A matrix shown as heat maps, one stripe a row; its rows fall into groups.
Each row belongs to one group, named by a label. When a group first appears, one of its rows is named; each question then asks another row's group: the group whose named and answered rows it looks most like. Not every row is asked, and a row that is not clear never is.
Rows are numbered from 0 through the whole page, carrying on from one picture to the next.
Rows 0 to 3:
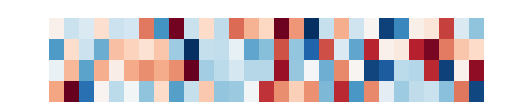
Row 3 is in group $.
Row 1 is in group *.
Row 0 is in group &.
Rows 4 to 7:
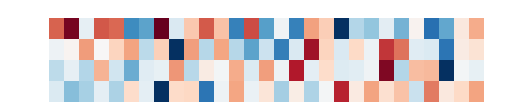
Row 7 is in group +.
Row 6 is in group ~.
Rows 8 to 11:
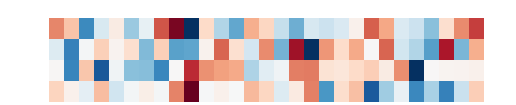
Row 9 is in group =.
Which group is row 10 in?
+
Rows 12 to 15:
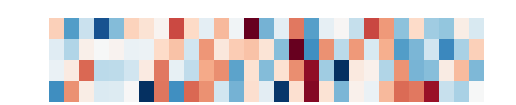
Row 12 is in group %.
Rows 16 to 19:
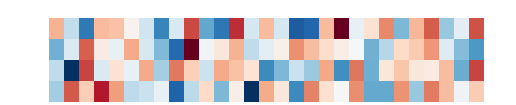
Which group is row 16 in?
+
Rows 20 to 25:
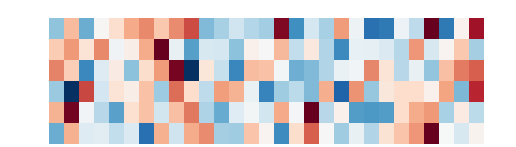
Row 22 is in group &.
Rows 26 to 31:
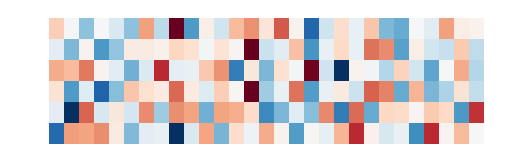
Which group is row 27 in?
%
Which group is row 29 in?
%
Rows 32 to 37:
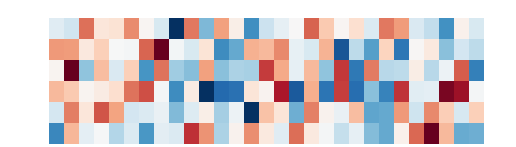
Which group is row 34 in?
$
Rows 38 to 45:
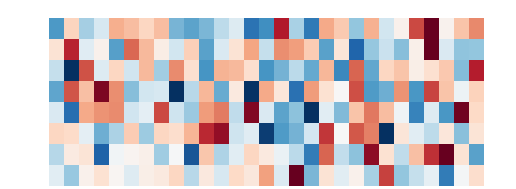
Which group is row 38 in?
*
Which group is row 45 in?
~
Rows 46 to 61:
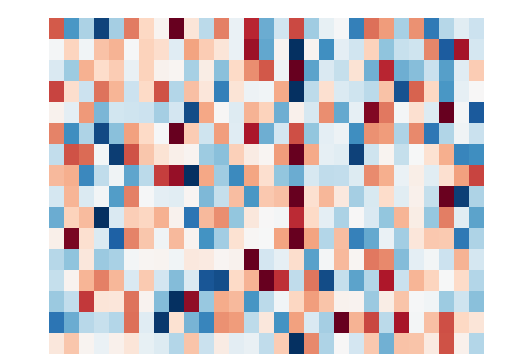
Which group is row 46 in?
%
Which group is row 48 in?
~
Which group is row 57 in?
%
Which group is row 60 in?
+
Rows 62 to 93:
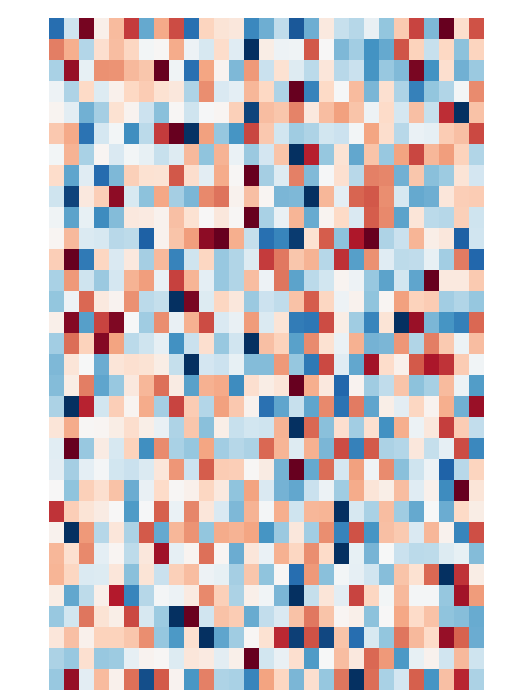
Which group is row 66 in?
=
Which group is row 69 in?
%
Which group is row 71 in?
%
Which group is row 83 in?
~
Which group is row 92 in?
%
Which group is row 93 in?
$
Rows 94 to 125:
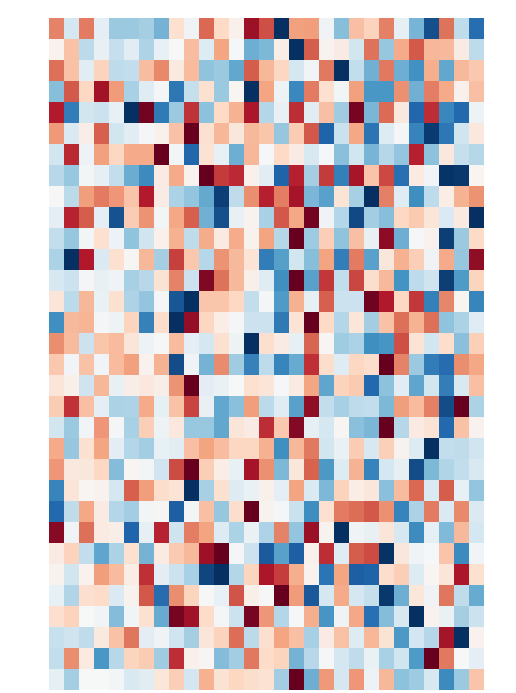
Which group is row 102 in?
~
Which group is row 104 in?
~
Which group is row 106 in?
~
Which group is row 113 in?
~
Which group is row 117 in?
%
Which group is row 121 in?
&
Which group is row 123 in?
=
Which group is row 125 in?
~
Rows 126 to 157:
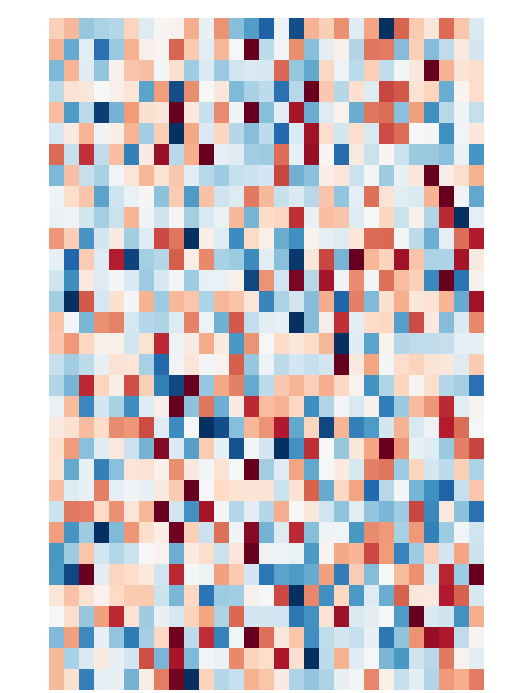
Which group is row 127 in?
%
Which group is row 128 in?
*
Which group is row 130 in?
%
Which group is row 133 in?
*
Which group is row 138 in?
=
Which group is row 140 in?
+
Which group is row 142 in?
+
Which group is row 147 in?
%
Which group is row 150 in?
%
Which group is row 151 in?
%
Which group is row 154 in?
+
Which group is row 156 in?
&
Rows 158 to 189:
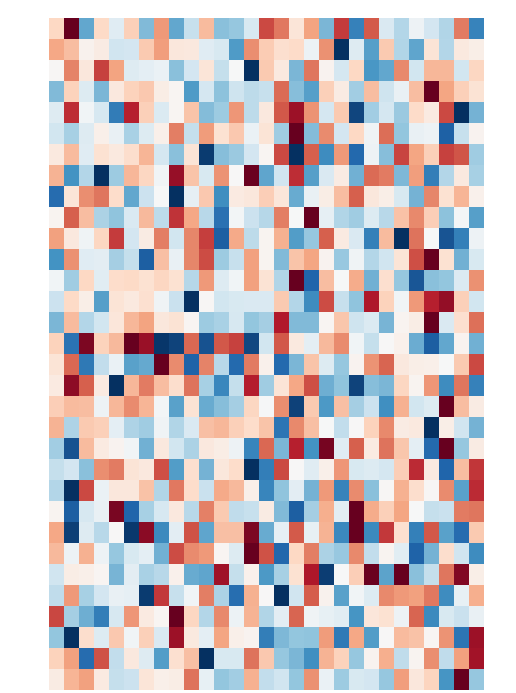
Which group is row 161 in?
*
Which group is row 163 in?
~
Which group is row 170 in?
~
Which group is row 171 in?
*
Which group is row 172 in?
*
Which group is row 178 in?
=
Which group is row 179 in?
*
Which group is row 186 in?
%
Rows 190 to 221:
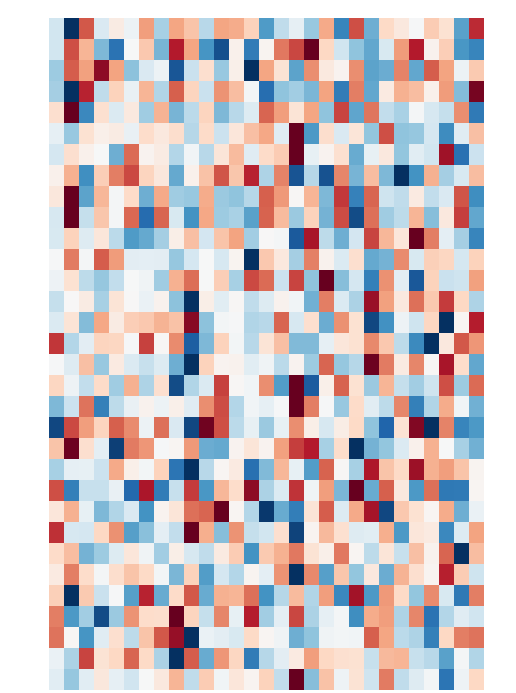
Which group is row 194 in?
$
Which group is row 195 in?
~
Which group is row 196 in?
=
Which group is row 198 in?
$
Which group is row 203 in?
*
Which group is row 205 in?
&
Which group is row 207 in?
=
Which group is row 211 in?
*
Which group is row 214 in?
+
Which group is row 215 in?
=
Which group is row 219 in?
&
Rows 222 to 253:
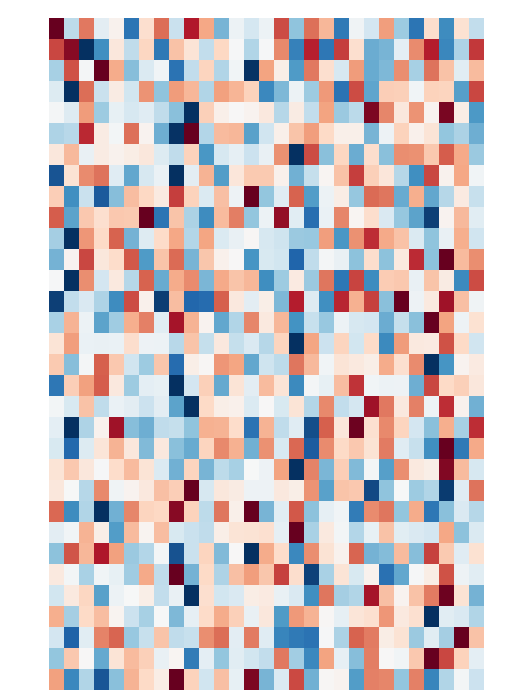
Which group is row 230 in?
%
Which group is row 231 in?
&
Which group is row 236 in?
*
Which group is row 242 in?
=
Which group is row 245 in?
%
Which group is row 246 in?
=
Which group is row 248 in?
&
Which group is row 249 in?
*
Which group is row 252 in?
*
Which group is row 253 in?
%
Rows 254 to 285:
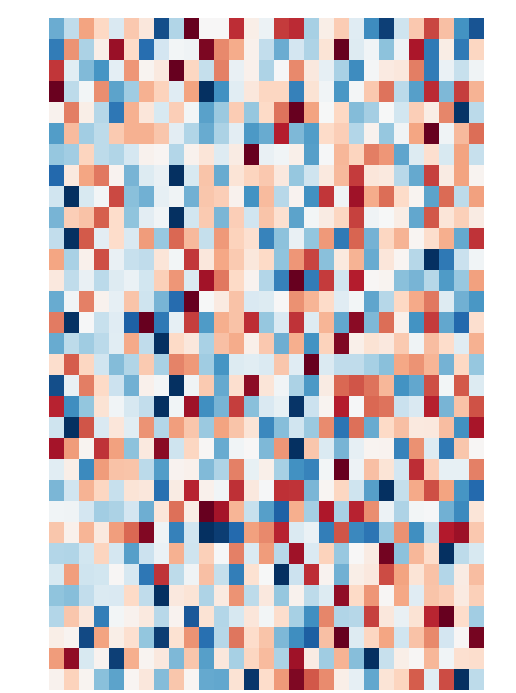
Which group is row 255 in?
+
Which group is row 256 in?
%
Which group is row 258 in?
=
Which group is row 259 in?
*
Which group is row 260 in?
%
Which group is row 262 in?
=
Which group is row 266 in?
~
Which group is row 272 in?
+
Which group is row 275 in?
+
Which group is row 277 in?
~
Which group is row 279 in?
~
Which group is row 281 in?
+
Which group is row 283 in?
+
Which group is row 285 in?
=
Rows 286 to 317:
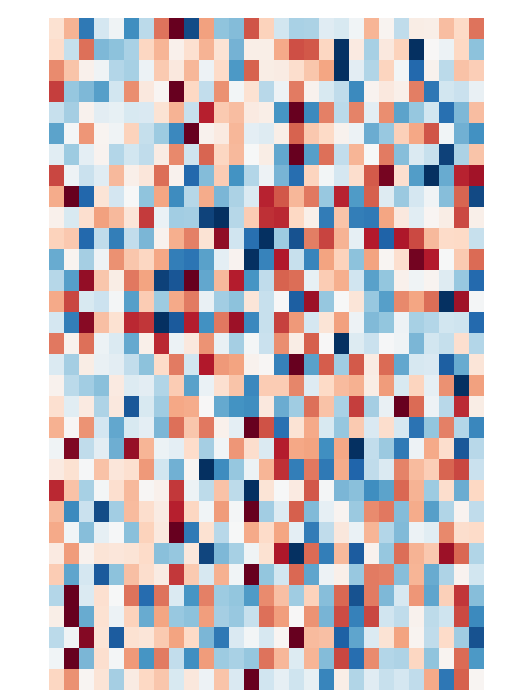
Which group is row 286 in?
&
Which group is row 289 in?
%
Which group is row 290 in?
~
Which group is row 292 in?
~
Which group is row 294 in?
$
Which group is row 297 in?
*
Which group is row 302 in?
~
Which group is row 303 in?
=
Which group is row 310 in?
&
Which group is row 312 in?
%
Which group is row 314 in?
$
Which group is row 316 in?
$
